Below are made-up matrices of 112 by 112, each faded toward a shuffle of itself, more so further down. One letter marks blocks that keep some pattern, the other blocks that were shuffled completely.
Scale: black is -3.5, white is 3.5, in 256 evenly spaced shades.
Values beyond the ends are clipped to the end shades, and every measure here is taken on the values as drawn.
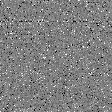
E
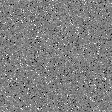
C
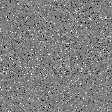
E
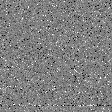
E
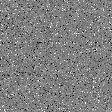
E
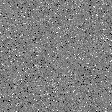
C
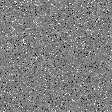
C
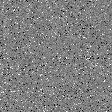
E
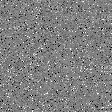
E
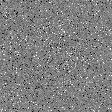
C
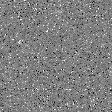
E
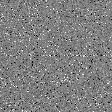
E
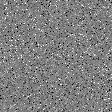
C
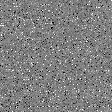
E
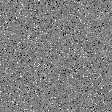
C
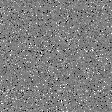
E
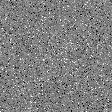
E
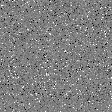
E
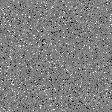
E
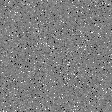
C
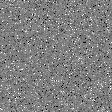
C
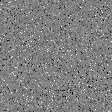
E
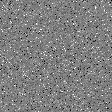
C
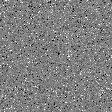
E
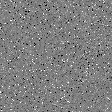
C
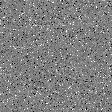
C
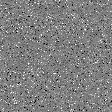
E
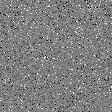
E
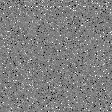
E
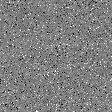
C
